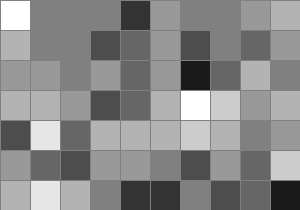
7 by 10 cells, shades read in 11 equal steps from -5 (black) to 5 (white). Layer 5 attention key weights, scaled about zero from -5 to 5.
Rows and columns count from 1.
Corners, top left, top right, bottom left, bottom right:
5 2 2 -4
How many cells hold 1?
15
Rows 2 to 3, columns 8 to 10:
0 -1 1 / -1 2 0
